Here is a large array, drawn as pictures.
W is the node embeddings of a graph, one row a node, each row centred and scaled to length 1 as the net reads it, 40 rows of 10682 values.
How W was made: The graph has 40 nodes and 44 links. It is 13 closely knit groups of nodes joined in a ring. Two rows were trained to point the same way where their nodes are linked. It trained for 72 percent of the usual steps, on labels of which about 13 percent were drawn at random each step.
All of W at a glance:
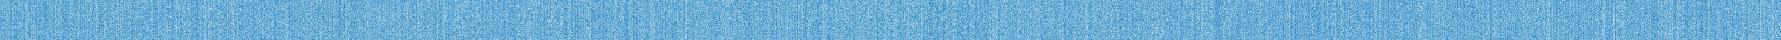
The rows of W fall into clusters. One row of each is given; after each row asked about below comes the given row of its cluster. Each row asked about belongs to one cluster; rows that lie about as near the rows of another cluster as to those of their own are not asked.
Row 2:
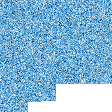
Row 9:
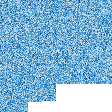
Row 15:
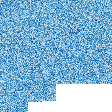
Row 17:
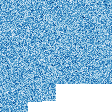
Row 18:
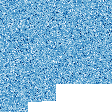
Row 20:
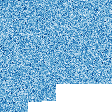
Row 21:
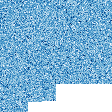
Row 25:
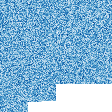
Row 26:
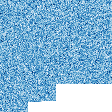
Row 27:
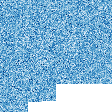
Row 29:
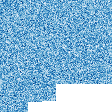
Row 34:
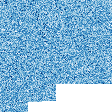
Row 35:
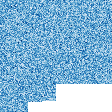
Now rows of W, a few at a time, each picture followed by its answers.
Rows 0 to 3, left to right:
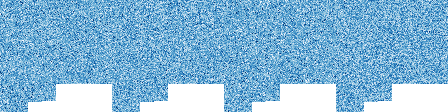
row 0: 18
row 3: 34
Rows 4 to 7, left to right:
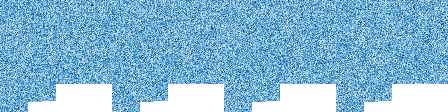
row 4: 2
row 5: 26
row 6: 26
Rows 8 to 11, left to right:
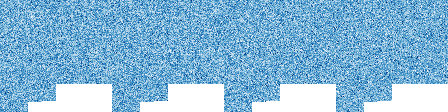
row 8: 9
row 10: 35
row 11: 25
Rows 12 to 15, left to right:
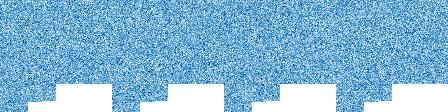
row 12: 17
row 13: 35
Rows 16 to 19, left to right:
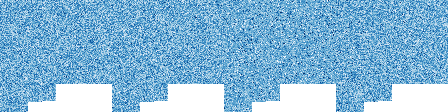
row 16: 17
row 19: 20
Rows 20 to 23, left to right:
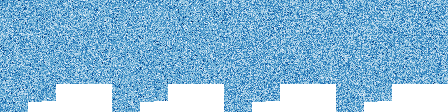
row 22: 9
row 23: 34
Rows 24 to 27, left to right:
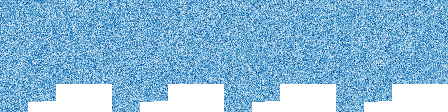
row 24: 21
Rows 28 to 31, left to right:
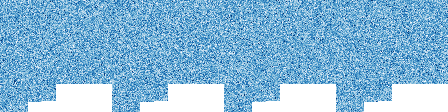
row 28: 27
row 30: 21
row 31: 15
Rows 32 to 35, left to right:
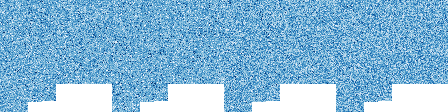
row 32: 25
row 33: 15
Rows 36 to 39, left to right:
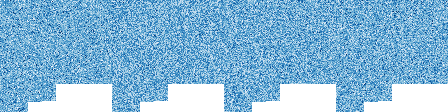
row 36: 29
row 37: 21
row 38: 18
